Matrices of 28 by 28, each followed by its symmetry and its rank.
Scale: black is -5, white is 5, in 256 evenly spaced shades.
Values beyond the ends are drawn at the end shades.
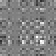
symmetric, rank two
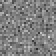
antisymmetric, full rank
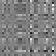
neither, rank two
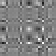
symmetric, rank two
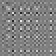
symmetric, rank two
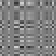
neither, rank one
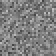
antisymmetric, full rank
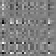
neither, rank two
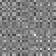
symmetric, rank three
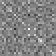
symmetric, rank five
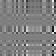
neither, rank one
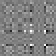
symmetric, rank two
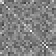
symmetric, rank five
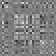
symmetric, rank three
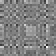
symmetric, rank three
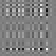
neither, rank one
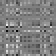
neither, rank two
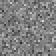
antisymmetric, full rank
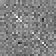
symmetric, rank five
